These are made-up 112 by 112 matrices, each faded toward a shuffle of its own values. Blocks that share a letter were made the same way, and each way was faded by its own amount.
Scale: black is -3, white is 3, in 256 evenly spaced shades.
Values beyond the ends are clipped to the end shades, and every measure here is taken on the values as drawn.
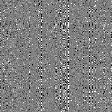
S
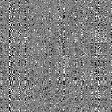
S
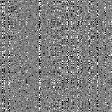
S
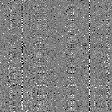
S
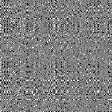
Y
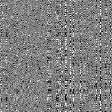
S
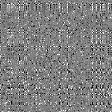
Y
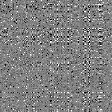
Y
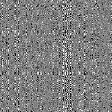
S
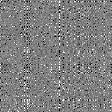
Y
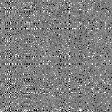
Y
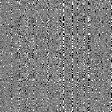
S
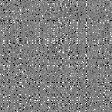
Y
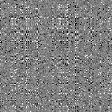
Y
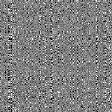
S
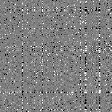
Y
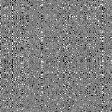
Y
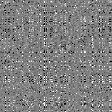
Y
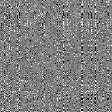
S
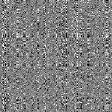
S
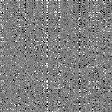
Y
